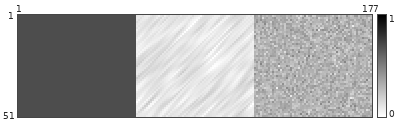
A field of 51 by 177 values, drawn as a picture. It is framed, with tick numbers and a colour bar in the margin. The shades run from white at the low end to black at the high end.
The table splits into one row of 3 panels. Panel 1,1: high, flat. Panel 1,2: very low, slanting up to the right, faint in contrast. Panel 1,3: low, fine-grained.
